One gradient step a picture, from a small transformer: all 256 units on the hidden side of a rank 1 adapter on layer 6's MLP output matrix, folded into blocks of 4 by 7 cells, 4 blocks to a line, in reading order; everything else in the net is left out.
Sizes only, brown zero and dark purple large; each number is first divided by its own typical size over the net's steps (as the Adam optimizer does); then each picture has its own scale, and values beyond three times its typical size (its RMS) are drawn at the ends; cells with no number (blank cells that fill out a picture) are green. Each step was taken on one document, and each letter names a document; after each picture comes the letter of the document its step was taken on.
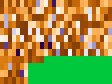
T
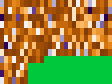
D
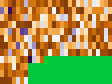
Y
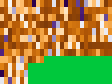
D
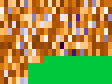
Y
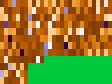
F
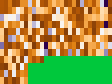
T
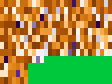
T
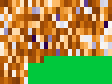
F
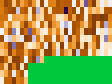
F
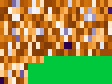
D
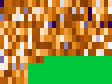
D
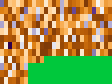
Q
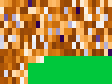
T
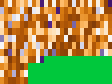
T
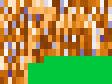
Q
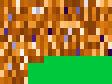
F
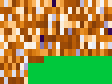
F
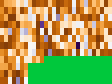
Y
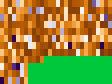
D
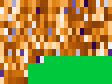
F
